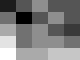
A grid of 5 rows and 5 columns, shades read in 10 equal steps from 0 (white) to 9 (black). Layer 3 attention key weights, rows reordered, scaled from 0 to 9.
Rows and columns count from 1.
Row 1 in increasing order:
4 6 6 6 8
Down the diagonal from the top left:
8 9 4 4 2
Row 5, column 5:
2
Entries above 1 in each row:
5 5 5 4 4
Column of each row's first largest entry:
1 2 5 2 2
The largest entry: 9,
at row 2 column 2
